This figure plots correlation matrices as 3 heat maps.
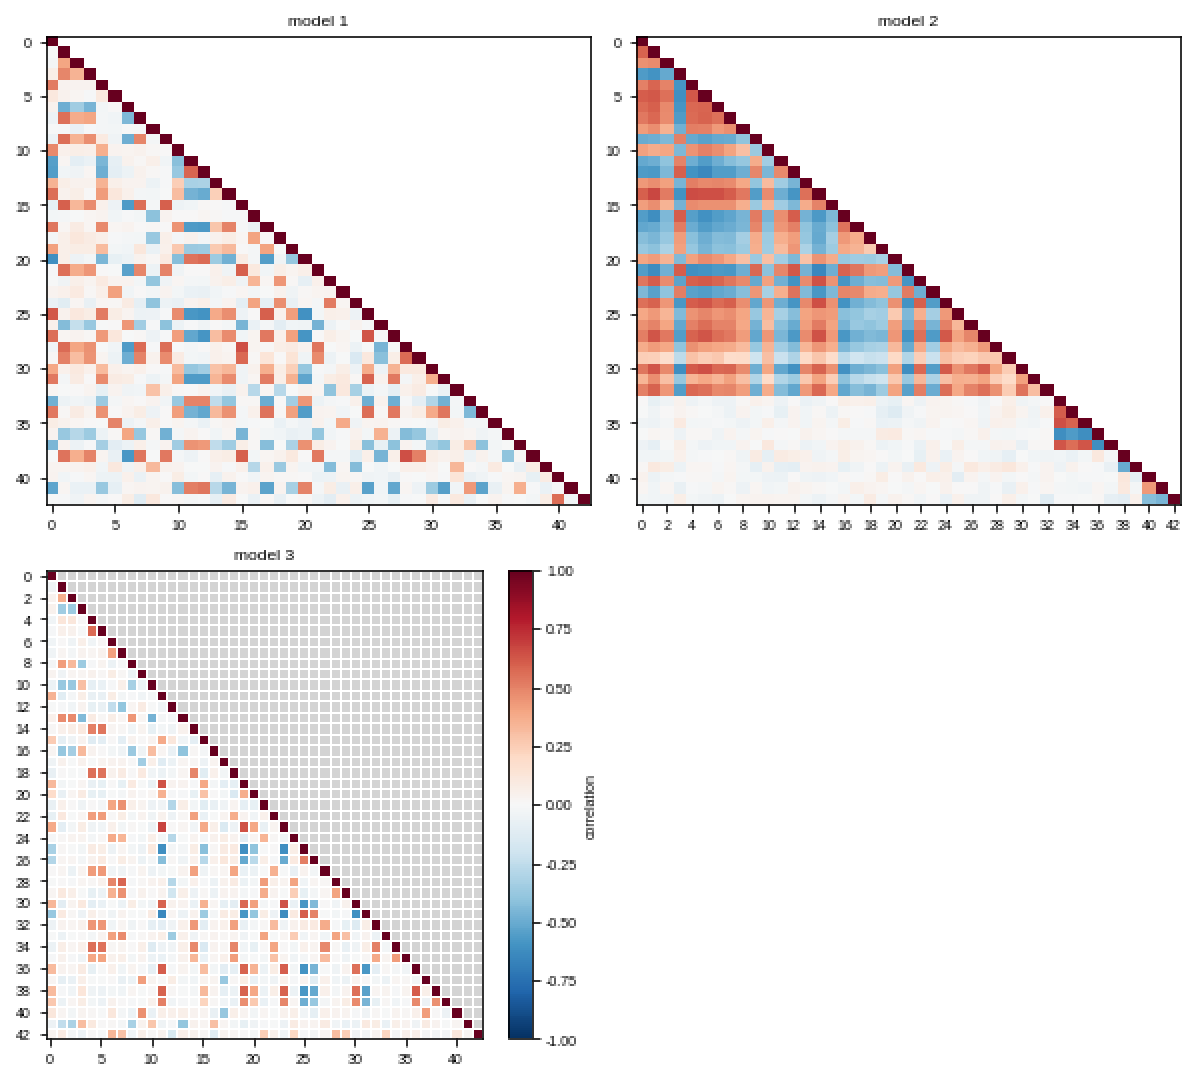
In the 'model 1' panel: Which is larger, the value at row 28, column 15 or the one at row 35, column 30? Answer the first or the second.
the first
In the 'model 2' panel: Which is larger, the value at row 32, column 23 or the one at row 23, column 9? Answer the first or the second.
the second
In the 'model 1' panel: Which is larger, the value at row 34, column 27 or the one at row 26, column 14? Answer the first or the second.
the first
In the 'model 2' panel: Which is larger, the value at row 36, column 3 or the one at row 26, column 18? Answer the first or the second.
the first
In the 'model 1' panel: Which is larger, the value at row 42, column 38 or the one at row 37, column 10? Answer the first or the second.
the first
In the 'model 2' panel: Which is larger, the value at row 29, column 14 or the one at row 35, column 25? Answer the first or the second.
the first
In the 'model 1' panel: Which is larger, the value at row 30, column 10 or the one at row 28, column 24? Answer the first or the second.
the first
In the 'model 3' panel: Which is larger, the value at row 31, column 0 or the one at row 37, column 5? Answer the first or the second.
the second
